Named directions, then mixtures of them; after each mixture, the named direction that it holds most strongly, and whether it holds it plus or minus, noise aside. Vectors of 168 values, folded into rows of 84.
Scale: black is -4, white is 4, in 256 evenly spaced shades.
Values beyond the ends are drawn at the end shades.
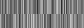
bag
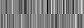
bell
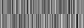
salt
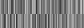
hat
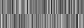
salt, plus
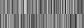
bell, minus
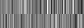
bell, minus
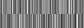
salt, minus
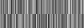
hat, plus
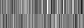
bell, minus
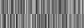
hat, plus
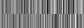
bell, plus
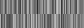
bag, plus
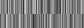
bag, minus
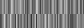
hat, minus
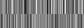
bell, plus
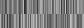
bag, plus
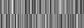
hat, minus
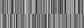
hat, plus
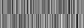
salt, plus
